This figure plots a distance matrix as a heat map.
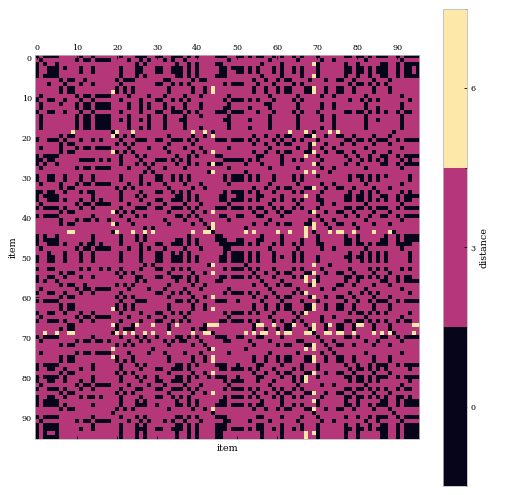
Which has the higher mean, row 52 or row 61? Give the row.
52
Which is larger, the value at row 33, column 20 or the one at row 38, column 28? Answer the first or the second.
the second
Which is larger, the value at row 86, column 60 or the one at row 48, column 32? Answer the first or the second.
the first
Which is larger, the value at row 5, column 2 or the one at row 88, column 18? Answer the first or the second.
the second
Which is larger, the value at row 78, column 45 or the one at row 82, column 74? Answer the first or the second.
the first
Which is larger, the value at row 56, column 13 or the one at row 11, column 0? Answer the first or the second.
the first
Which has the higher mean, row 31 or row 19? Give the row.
19
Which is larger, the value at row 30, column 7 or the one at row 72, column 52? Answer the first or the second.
the second
